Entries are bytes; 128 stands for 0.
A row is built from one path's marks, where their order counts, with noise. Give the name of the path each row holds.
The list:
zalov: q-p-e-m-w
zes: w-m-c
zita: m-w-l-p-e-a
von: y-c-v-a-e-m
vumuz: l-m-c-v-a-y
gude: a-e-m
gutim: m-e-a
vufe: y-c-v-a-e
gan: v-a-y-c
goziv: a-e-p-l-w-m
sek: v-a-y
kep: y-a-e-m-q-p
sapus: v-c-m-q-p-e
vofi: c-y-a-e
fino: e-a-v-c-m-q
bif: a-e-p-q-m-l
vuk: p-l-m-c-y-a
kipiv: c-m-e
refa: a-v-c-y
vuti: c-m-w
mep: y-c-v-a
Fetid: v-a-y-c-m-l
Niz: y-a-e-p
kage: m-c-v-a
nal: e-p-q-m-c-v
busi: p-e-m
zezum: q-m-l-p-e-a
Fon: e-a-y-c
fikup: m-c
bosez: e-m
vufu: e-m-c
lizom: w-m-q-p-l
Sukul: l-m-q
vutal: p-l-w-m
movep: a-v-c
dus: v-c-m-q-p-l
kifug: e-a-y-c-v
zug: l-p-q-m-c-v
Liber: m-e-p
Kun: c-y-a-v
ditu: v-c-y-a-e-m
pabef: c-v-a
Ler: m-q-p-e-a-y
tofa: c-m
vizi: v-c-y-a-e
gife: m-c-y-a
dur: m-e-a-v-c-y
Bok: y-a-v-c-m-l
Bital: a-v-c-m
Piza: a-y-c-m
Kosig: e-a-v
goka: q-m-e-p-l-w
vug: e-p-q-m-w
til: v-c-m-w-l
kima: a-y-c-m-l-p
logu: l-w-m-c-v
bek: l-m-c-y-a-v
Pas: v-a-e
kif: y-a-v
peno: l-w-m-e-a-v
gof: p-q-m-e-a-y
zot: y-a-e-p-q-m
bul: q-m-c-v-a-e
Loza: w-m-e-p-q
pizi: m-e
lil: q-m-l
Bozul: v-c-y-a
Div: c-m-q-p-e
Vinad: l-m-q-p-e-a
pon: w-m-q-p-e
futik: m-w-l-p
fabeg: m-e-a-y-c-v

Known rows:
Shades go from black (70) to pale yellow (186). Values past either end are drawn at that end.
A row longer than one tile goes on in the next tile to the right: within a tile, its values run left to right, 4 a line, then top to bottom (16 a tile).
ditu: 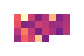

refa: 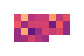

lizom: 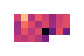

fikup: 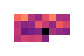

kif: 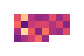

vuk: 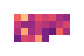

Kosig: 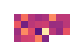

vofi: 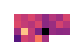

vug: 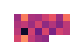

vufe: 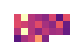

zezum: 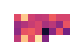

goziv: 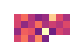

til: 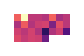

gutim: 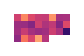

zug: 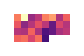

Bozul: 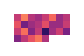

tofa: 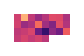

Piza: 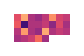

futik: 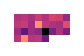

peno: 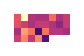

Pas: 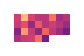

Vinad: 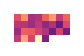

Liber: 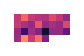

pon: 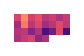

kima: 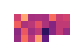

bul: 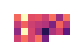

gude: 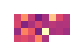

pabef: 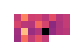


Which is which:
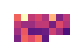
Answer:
dur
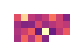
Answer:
busi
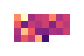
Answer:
bek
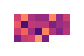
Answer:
kifug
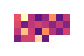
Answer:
von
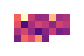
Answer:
fabeg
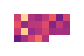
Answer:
mep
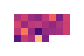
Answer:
Fon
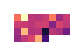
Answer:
Fetid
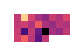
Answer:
vuti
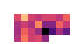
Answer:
Div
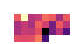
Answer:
dus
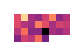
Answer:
gan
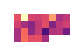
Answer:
kage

